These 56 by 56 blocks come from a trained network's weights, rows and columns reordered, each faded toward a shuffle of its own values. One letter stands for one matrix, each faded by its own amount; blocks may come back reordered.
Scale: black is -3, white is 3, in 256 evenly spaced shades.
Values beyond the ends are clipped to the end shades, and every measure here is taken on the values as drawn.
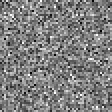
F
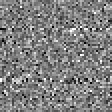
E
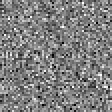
F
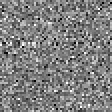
F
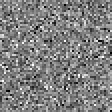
E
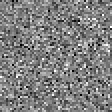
F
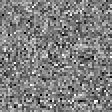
F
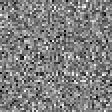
E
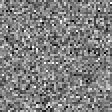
F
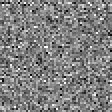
E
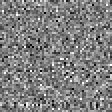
E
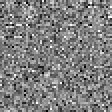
E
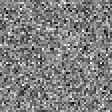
F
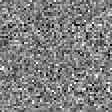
E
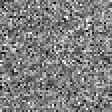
F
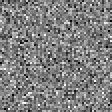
F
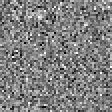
F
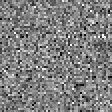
E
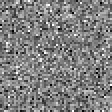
F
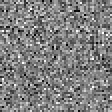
E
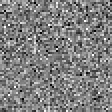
F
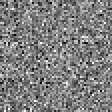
E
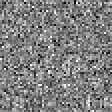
E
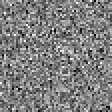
F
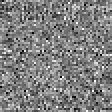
E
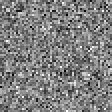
F
